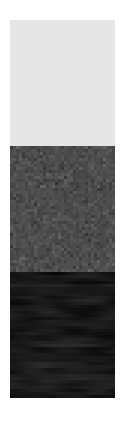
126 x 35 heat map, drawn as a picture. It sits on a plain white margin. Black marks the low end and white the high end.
It is made of 3 by 1 panels. Panel 1,1: very high, flat. Panel 2,1: low, fine-grained, faint in contrast. Panel 3,1: very low, streaked across, faint in contrast.
